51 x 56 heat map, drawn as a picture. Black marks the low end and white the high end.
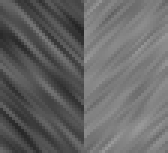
It is made of 1 by 2 panels. Panel 1,1: low, slanting down to the right. Panel 1,2: middling, slanting up to the right, faint in contrast.
